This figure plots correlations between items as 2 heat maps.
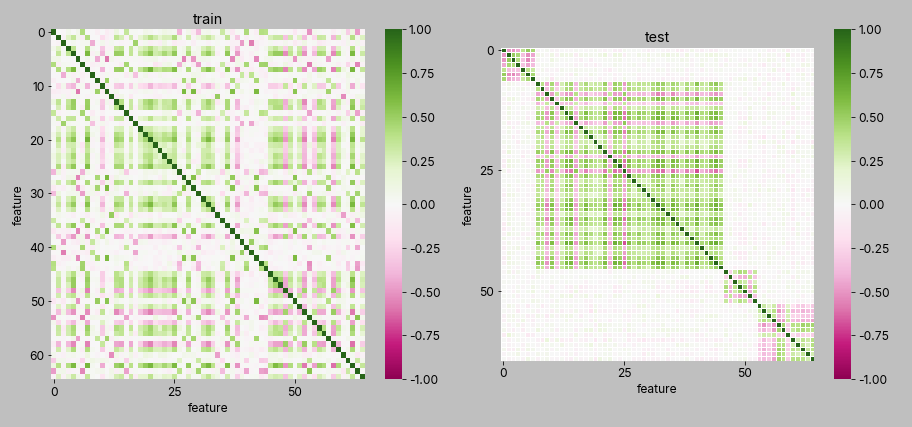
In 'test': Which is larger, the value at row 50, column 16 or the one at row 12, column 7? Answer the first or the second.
the second
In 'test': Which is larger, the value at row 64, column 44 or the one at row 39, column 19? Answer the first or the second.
the second
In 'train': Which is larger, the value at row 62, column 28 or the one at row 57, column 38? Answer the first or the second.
the first
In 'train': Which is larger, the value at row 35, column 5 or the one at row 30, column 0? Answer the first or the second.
the first
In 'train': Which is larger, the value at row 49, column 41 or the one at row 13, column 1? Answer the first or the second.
the second
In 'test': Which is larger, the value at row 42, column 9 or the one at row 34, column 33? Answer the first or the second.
the second
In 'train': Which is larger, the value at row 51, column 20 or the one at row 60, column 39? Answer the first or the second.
the first
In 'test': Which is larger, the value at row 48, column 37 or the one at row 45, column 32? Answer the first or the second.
the second
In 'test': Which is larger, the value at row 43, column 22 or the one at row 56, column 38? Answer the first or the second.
the second
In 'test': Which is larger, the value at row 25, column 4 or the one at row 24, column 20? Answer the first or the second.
the second
